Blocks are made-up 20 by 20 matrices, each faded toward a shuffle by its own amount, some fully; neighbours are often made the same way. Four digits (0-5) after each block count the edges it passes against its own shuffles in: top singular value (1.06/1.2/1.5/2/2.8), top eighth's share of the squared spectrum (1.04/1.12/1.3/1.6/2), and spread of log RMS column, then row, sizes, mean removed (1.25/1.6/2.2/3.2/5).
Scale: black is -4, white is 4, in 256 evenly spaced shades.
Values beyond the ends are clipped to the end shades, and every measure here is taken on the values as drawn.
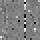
3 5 1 0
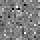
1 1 0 0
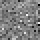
1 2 0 0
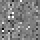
2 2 2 0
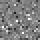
0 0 0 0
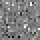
0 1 0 0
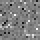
0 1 0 0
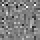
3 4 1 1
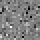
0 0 0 0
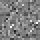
1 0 0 0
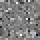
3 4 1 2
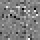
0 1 0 1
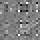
3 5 2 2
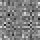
3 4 2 1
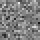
0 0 0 1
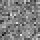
0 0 0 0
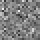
2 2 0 1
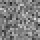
1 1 0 0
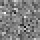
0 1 0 0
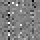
2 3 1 0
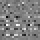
3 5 0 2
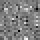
3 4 1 2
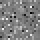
0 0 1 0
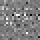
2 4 1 1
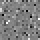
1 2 0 0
